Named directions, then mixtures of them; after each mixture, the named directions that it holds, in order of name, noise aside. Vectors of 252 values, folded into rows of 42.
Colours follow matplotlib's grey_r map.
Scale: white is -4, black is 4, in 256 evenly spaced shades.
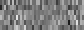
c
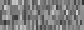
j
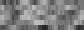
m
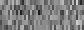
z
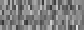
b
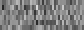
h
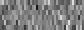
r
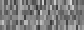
b, h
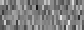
r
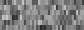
j, m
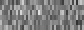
z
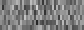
h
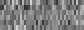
c, h, j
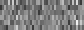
c, z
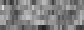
m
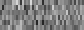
h, j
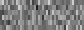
j, r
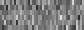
c, r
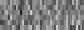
b, z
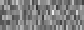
j, r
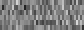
h, z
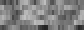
m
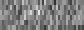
b, h, m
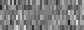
c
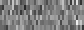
c, h, z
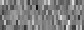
r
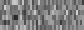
j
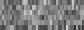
b, m, r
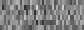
h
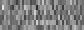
h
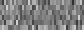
c, m, r
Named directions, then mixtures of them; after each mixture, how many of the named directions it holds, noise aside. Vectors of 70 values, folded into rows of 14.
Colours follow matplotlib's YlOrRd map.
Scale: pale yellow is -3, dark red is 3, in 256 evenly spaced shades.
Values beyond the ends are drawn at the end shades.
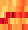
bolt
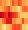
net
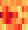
one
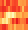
two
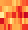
two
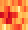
one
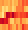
one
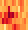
two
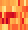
two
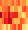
one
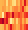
one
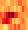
two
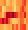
two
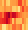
two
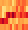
one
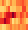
two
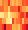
one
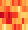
one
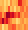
two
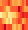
one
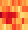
one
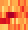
two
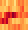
two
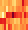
one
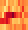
two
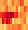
two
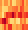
one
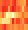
two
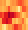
two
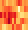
one
